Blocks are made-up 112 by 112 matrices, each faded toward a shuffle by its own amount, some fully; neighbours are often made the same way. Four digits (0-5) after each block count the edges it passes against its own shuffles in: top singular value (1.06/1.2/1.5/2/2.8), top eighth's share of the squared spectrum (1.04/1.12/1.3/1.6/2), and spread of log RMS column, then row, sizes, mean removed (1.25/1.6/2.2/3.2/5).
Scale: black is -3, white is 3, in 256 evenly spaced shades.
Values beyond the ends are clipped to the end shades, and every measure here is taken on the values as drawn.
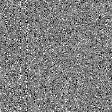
1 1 3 0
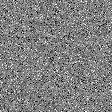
0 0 0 0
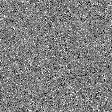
0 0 1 0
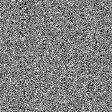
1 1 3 0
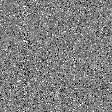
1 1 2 0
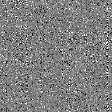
2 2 3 2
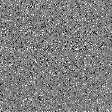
1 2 2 2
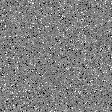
0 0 0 1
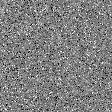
0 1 0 1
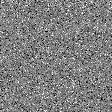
0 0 0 0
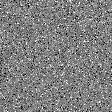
0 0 0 0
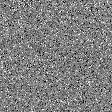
0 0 0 0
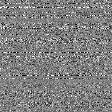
2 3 0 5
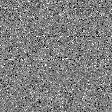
1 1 0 2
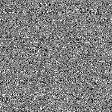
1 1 0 3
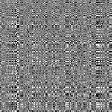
5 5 4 4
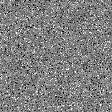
2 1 0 0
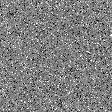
2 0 0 0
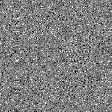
4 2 1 1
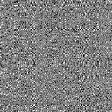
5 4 3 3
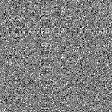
4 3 2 2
